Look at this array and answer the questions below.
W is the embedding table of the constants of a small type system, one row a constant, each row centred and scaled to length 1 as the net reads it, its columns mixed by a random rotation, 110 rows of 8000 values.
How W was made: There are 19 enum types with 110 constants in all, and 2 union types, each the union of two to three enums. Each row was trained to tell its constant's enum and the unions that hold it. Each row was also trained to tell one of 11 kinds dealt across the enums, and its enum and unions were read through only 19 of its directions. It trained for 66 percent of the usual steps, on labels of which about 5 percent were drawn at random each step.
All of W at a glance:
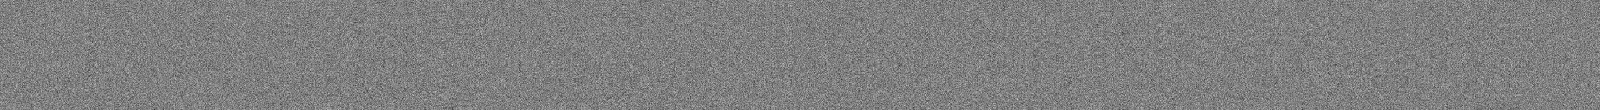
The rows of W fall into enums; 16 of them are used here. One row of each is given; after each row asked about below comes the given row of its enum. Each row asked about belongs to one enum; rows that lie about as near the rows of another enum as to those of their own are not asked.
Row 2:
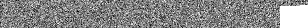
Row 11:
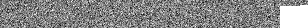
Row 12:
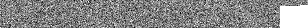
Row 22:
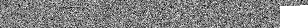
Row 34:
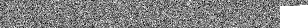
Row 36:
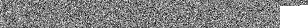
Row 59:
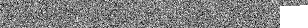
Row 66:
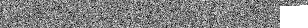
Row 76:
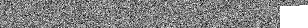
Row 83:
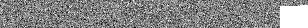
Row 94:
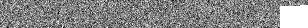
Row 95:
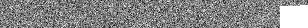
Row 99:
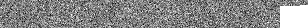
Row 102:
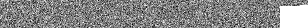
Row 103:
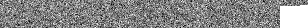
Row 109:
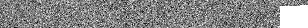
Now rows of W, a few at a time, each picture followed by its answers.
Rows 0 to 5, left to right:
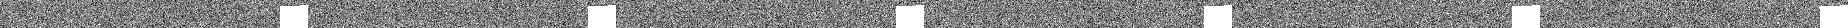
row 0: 109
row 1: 59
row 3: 34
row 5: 66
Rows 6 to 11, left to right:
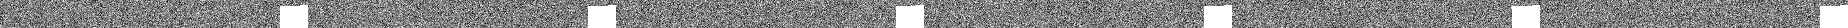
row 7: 99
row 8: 36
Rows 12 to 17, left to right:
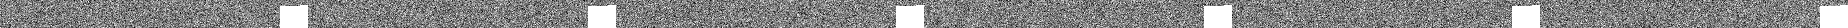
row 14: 102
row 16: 99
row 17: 95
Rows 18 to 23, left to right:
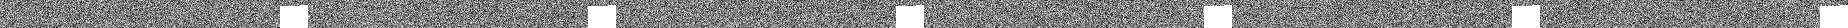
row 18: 94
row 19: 99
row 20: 83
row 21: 2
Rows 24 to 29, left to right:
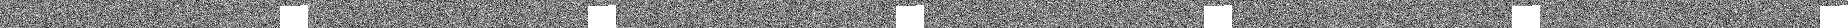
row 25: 94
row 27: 76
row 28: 34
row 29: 66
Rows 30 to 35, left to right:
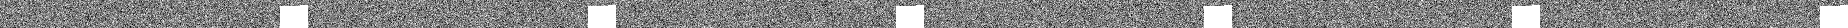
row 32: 109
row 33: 34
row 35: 11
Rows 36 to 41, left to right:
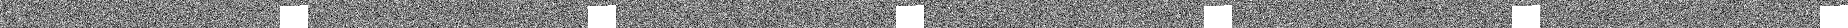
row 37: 66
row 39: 22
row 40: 102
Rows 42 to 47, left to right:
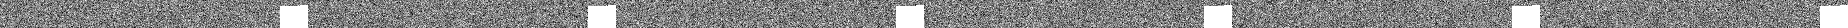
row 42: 83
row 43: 34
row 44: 11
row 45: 12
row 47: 2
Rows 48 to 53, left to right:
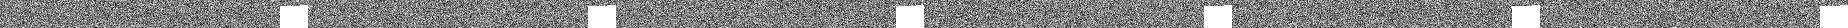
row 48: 59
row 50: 76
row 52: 36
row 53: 109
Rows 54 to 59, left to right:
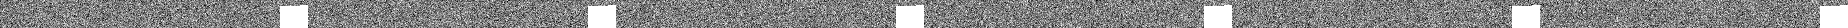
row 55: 76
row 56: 94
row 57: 94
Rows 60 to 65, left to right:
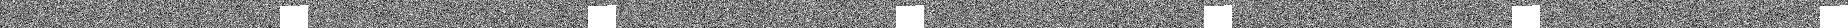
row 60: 2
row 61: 66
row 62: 95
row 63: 66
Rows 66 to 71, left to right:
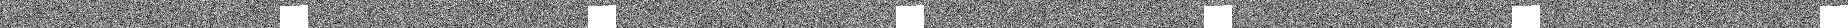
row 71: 83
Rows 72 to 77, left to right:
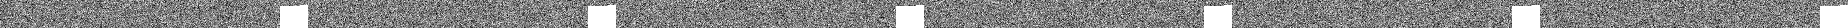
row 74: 94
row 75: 109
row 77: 83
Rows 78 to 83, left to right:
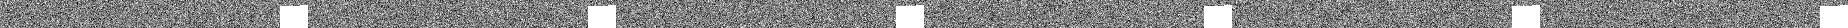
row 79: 95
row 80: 95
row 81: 94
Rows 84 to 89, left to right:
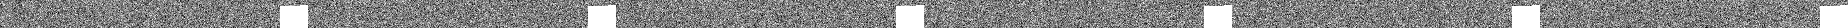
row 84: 2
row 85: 22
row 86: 2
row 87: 12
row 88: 59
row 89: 36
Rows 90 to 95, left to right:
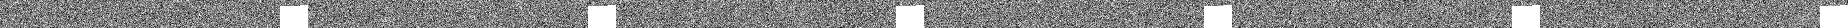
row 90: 11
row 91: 59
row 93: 34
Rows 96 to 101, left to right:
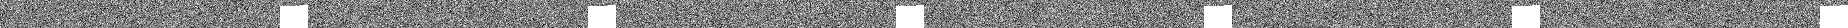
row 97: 102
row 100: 34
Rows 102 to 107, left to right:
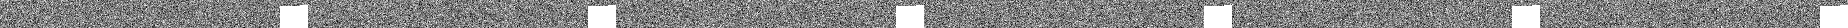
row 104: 109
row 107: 109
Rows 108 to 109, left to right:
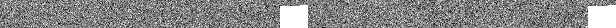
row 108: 99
